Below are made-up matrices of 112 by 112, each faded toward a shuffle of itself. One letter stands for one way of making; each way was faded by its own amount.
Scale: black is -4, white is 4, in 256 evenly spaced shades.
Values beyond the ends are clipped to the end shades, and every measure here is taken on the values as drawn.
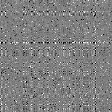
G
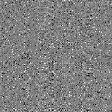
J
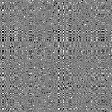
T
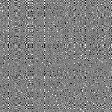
T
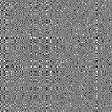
T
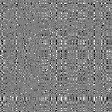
T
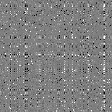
G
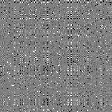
G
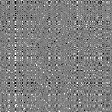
T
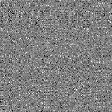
J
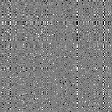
T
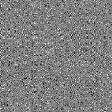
J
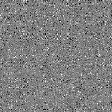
J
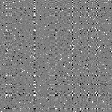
G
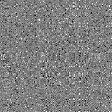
J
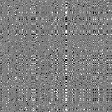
T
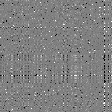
G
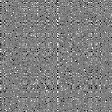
G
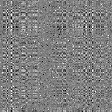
T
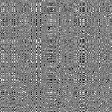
T
